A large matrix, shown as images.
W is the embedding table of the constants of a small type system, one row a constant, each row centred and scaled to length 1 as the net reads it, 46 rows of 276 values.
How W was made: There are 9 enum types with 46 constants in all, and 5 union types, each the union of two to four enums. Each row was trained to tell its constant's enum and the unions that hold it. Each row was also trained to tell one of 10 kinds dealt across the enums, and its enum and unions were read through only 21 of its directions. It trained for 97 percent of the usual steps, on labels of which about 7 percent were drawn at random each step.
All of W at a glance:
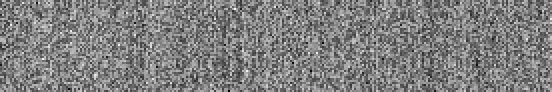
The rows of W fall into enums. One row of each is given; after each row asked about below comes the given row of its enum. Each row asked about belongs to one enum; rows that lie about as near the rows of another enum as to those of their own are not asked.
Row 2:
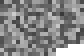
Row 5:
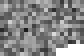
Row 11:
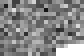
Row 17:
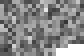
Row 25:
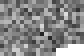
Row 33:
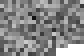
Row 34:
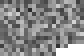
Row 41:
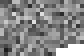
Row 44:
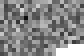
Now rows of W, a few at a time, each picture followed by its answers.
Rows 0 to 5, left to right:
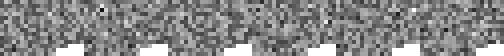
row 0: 2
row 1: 2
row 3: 34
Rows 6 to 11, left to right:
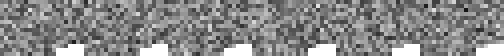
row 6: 5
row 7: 5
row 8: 25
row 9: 2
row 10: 17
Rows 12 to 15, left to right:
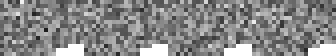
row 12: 34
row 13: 17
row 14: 34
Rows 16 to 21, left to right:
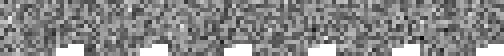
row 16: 33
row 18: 33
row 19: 44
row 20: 44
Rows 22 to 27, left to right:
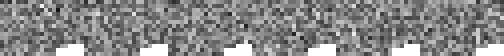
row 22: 25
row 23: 2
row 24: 41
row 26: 33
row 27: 33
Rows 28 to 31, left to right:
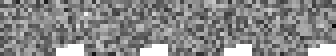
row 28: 2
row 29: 17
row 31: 17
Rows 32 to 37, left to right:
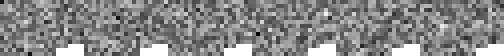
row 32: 5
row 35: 11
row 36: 33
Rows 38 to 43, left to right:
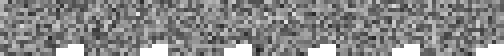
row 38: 17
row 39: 34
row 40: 5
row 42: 34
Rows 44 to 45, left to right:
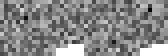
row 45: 44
